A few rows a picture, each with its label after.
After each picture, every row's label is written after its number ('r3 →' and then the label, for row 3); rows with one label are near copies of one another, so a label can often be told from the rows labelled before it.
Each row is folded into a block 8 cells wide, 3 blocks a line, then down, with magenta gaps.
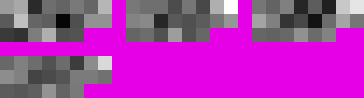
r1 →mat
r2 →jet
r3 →jet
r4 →jet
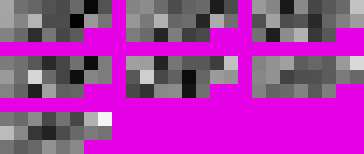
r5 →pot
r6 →pot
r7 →mat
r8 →pot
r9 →mat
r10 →jet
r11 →jet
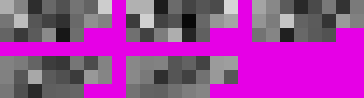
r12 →mat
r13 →mat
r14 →pot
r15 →pot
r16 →jet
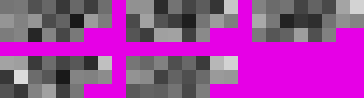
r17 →pot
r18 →mat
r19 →jet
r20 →mat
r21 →jet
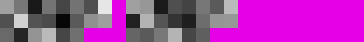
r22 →mat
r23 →mat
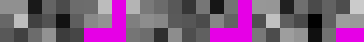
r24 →mat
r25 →pot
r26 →mat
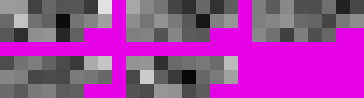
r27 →mat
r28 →pot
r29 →pot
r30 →jet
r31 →mat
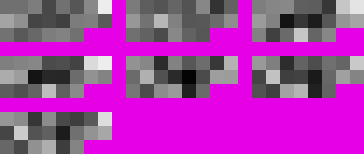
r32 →jet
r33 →pot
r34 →jet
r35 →jet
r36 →mat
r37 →mat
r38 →mat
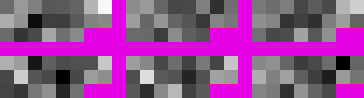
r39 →jet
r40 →pot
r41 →jet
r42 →mat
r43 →mat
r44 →pot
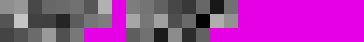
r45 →mat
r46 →pot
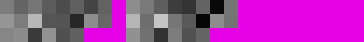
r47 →pot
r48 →pot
